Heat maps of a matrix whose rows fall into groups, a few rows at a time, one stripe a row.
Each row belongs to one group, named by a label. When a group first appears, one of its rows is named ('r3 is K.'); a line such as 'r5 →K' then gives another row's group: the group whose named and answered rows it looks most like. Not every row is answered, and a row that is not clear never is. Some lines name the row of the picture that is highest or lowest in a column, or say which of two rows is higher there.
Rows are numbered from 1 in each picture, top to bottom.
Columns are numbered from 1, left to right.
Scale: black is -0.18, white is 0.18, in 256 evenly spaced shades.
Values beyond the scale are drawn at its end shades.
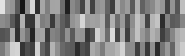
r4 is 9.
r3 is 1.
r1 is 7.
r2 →1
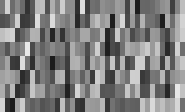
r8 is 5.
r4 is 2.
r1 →9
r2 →9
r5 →1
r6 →7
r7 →7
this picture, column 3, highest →3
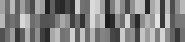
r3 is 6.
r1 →1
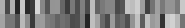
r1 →1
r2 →1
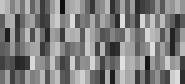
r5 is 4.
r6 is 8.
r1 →8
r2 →6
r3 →2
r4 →6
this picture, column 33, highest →2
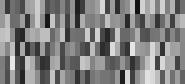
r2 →9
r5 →6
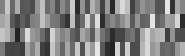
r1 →9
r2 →4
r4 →2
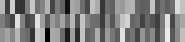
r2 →9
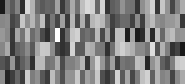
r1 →6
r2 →5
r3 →8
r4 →4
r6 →2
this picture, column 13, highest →2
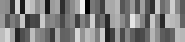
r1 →8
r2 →1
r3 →7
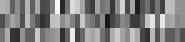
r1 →8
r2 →6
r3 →4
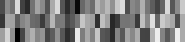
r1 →9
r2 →6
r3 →7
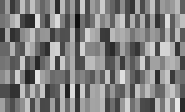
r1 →5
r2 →9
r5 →5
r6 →9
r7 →5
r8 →5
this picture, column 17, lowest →5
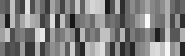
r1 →2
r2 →2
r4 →5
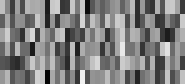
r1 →8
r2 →9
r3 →7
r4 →9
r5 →4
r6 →9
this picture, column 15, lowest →3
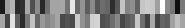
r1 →6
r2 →7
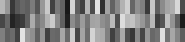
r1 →4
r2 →4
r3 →5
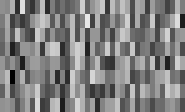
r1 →1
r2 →4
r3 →9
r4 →8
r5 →7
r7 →8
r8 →8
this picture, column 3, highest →1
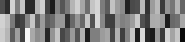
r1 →1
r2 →7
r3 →8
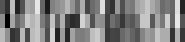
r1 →2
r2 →2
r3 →5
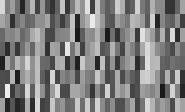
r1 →7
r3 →6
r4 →2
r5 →6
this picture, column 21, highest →5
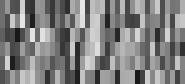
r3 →4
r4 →4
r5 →4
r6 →6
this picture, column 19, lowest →6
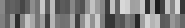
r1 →4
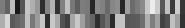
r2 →8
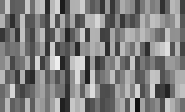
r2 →5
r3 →1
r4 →5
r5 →8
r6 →1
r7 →7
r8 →8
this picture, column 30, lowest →4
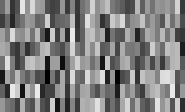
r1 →5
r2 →4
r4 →4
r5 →8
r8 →5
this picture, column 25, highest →2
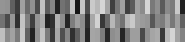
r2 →1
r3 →1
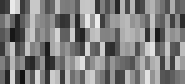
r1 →6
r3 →4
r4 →6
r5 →1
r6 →2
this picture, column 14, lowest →2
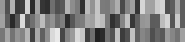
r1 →2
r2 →5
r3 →8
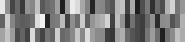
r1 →8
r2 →9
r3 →7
